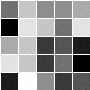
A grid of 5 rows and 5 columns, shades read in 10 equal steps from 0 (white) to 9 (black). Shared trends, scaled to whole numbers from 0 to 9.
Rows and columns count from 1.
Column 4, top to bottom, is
4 5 6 5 7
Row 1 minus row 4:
4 0 -3 -1 -6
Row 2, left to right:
9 1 2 5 1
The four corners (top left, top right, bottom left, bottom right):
5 3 8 6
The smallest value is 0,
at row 5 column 2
